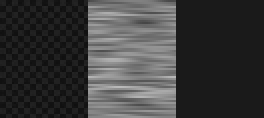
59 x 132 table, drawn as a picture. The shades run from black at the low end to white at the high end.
It is made of 1 by 3 panels. Panel 1,1: very low, checkered, faint in contrast. Panel 1,2: middling, streaked across. Panel 1,3: very low, flat.
